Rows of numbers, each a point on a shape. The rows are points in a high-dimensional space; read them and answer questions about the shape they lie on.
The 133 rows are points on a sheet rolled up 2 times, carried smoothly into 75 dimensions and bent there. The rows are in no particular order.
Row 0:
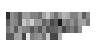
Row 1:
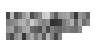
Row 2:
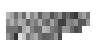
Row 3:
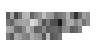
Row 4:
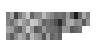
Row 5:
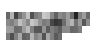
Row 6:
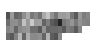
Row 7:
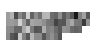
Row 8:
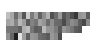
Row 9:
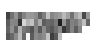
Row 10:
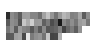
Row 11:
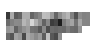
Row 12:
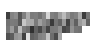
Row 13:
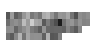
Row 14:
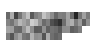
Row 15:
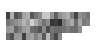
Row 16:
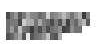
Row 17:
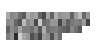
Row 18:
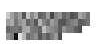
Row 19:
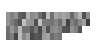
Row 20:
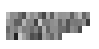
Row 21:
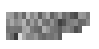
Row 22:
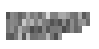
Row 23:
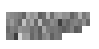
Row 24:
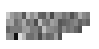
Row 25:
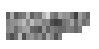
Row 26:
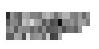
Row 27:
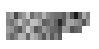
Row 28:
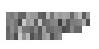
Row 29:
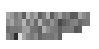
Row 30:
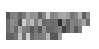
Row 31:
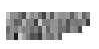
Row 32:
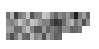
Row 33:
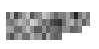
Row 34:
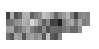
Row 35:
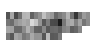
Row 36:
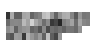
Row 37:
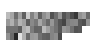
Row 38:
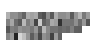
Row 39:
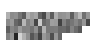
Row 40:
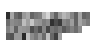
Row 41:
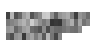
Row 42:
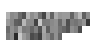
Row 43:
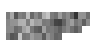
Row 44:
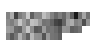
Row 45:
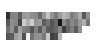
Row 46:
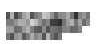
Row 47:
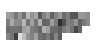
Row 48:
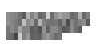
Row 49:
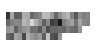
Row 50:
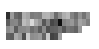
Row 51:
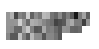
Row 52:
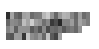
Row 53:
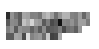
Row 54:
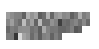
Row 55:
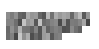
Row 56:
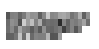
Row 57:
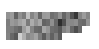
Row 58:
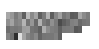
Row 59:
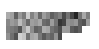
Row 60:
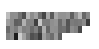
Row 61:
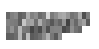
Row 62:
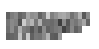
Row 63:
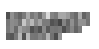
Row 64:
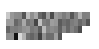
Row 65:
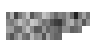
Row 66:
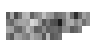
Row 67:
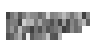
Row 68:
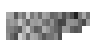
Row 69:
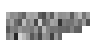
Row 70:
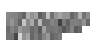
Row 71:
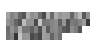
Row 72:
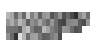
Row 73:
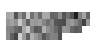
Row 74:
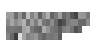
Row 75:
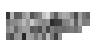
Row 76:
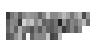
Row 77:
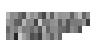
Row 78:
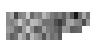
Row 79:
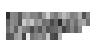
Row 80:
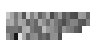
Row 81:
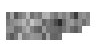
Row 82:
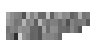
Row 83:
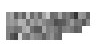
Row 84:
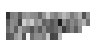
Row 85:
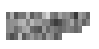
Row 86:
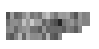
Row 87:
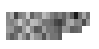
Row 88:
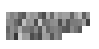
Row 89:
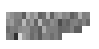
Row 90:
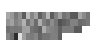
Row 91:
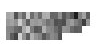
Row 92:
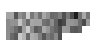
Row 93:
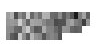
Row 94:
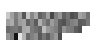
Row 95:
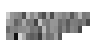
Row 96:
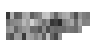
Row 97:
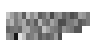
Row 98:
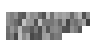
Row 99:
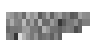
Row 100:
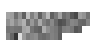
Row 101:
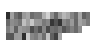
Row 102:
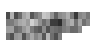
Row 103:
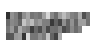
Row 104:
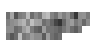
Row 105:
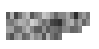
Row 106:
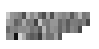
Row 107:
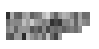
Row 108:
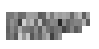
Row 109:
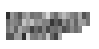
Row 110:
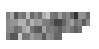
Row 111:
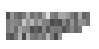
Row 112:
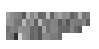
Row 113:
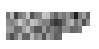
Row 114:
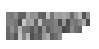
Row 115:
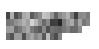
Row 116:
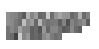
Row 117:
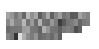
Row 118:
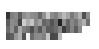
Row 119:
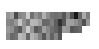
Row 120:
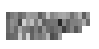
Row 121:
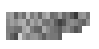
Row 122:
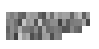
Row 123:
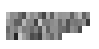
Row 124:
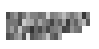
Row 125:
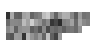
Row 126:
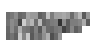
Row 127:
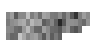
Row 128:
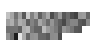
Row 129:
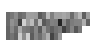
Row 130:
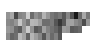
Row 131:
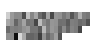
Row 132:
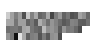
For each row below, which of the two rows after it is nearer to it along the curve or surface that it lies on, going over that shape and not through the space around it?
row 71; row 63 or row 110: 63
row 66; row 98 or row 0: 0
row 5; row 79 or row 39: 79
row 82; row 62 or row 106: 62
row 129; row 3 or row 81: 81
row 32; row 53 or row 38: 53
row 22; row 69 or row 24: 69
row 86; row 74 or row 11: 74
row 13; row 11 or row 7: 7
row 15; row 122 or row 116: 122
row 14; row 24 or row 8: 8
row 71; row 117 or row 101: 117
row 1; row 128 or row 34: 34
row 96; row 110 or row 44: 44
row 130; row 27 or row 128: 27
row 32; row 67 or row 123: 67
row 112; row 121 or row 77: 121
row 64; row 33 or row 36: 33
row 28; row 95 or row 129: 129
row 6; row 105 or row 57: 57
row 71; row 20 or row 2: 20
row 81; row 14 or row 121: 121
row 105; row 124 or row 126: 124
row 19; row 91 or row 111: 111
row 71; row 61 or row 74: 61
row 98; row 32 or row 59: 59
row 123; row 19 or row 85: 19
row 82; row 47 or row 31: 47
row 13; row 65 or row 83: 83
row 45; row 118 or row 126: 118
